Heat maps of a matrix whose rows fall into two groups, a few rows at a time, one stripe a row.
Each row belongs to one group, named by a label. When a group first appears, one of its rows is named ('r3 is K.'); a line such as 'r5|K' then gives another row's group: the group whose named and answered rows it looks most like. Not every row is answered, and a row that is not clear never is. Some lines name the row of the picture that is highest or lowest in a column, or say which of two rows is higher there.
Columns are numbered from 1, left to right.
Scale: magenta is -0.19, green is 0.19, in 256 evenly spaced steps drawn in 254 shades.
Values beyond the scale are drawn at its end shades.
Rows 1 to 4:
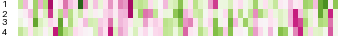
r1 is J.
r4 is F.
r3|F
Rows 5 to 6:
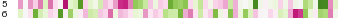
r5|J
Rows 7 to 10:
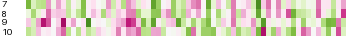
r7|F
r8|F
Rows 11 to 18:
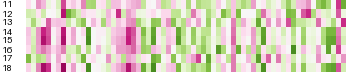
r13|F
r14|J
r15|J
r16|J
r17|F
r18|J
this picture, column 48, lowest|12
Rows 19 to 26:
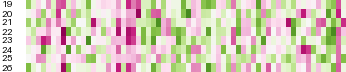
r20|J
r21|F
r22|F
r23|J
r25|J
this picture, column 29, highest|25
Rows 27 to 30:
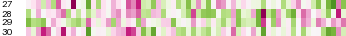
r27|J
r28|J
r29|F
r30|J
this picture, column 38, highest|28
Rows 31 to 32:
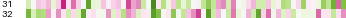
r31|J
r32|F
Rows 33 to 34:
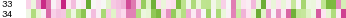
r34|F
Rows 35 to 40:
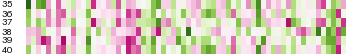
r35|F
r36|J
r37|F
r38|J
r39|J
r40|J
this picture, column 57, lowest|38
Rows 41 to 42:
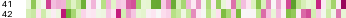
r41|F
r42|F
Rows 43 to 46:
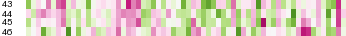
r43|J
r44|J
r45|J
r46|F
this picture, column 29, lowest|44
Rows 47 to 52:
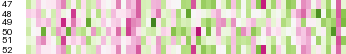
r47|J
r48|J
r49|J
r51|J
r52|J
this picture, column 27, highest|50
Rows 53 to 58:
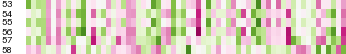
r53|F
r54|F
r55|F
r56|F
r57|F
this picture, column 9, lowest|58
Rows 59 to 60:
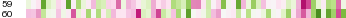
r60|J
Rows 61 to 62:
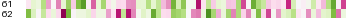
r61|F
